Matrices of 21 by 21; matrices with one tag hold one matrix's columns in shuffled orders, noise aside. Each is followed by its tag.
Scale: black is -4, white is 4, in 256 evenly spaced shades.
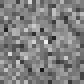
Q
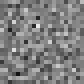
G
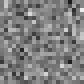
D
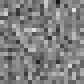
D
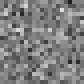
D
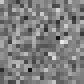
Q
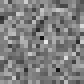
Q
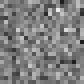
D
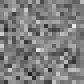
G
